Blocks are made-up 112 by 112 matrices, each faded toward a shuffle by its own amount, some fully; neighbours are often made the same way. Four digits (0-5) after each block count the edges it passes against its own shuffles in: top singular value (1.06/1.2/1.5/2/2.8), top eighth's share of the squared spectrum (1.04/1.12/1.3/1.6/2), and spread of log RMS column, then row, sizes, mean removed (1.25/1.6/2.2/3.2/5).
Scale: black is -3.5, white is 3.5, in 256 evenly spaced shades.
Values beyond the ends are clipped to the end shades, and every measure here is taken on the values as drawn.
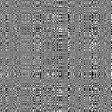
5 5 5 4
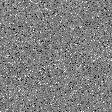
2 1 0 0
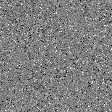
0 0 0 0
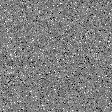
2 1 0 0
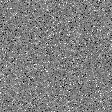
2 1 0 0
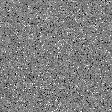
1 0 0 0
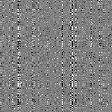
5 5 4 3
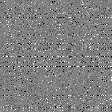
5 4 2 3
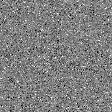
0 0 0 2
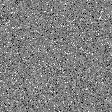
0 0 0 0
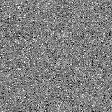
3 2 1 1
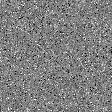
2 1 0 0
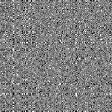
5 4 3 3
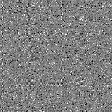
4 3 1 1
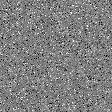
2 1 0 0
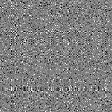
5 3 2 2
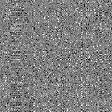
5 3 2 2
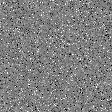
2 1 0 0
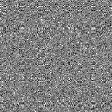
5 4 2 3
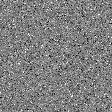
1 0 0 0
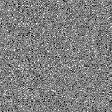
4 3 2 2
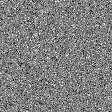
1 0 0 0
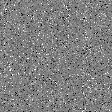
0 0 1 0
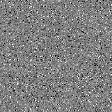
4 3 2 2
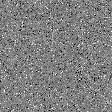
2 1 0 0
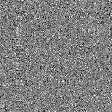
4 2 1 1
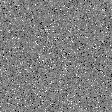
0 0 0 0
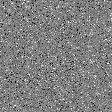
0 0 0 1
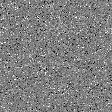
0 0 0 1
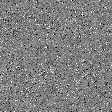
1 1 0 1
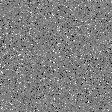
0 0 0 0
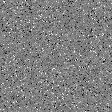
0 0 0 0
